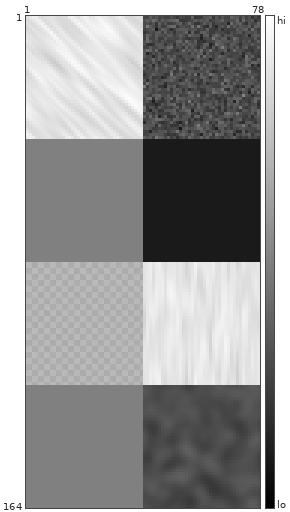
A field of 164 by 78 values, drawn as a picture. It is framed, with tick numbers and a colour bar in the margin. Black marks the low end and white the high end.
The table splits into 4 rows of 2 panels. Panel 1,1: very high, slanting down to the right, faint in contrast. Panel 1,2: low, fine-grained. Panel 2,1: middling, flat. Panel 2,2: very low, flat. Panel 3,1: high, checkered, faint in contrast. Panel 3,2: very high, streaked downward, faint in contrast. Panel 4,1: middling, flat. Panel 4,2: low, blotchy, faint in contrast.
